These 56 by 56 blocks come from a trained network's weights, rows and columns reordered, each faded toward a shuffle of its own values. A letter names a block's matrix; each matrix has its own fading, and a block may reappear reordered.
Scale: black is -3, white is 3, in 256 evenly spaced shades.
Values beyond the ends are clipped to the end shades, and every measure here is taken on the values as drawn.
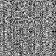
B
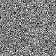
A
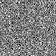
A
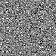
A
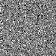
A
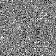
A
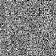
A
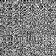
B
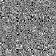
A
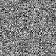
A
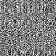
B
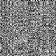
B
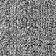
B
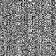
B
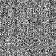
B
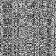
B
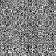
B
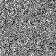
A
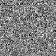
A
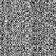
B
